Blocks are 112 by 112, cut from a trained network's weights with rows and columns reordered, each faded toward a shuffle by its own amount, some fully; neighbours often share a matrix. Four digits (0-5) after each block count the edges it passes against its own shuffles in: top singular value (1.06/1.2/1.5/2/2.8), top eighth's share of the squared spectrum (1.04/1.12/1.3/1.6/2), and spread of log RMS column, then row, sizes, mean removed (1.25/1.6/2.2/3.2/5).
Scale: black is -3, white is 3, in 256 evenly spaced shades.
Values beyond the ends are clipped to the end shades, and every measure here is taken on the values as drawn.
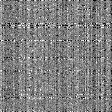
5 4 2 4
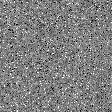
0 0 0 0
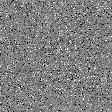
0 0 0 0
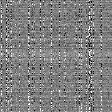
4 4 4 0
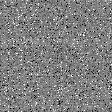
1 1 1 0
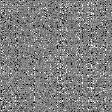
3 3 3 0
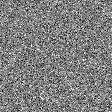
0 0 0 0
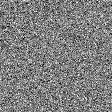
2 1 0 0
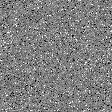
0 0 0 0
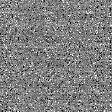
2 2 2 0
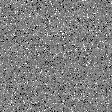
1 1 1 0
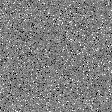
0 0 0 0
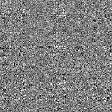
3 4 3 3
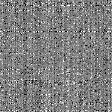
4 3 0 3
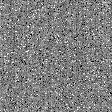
2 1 0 1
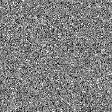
2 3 2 2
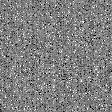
2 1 0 1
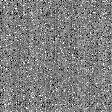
2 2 0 1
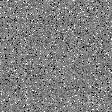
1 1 1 0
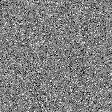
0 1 0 0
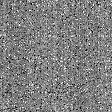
2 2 0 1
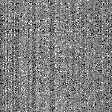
4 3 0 3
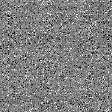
2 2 2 0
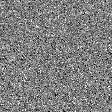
2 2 1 0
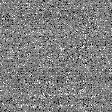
2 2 2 0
